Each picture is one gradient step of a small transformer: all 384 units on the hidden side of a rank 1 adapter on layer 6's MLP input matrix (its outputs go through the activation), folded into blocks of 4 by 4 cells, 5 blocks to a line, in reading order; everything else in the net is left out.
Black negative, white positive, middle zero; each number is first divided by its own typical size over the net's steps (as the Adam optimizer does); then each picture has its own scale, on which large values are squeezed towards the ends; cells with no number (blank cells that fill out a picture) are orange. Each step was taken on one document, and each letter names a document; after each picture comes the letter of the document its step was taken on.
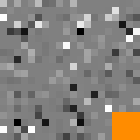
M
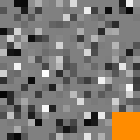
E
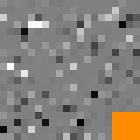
M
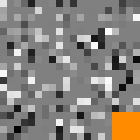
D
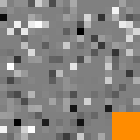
M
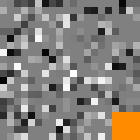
E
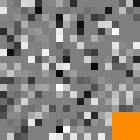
E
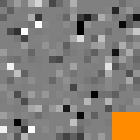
M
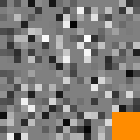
D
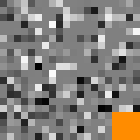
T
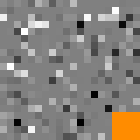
M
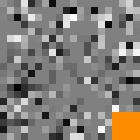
T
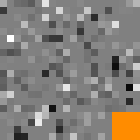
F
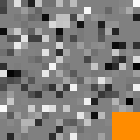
E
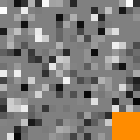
E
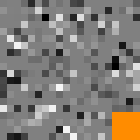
F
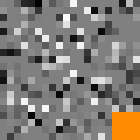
E
